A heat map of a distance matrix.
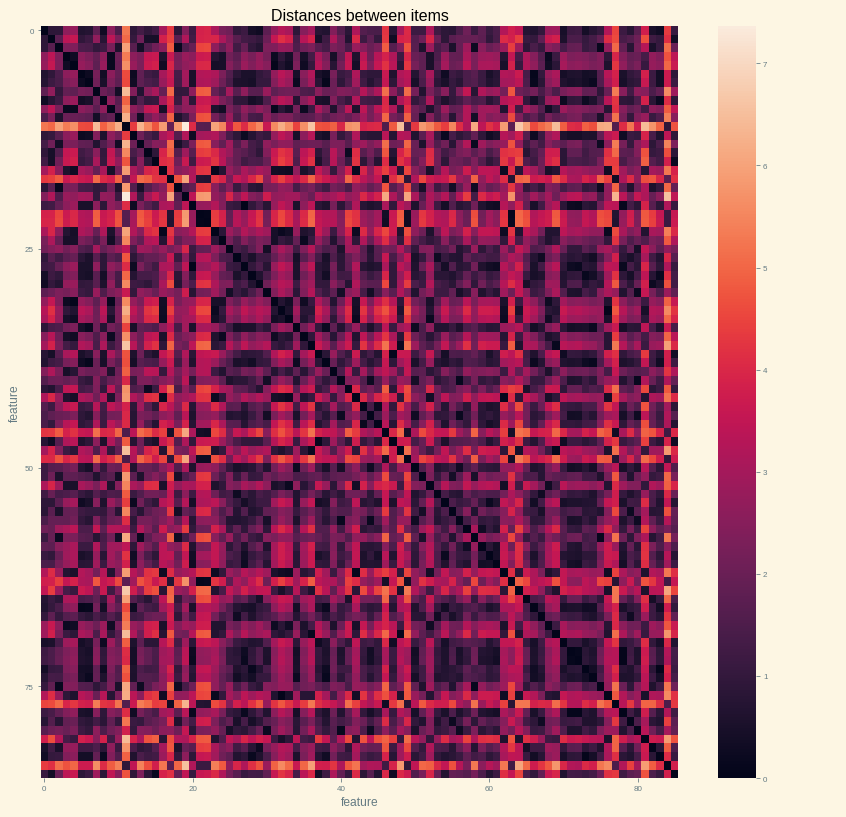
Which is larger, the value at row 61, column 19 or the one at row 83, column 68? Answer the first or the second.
the first
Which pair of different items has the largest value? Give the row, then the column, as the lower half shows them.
19, 11
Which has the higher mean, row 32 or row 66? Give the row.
32
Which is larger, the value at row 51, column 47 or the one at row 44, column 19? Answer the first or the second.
the second
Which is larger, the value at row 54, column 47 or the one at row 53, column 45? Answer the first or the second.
the second
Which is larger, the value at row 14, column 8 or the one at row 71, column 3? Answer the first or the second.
the second
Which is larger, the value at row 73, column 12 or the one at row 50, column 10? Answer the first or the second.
the second
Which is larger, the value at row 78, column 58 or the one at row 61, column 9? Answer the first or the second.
the second
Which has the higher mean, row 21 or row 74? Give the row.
21
